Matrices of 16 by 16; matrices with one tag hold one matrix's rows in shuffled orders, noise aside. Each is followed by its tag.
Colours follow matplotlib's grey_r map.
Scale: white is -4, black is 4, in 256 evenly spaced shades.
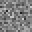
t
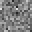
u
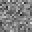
t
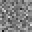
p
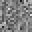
p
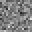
t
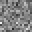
u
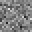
t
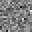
t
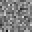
t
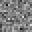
t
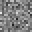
u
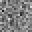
p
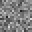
t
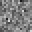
t
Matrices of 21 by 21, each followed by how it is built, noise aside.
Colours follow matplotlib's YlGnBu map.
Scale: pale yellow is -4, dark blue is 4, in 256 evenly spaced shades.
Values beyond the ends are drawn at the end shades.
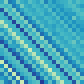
Toeplitz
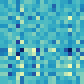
low rank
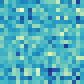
low rank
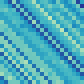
Toeplitz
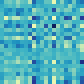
low rank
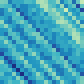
Toeplitz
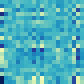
low rank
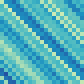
Toeplitz
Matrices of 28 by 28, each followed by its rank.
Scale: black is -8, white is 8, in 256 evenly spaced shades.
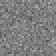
full rank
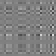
one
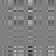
one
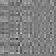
three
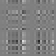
one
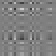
one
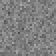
full rank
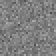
full rank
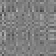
three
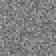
full rank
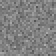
full rank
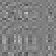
three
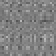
three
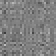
three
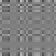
one
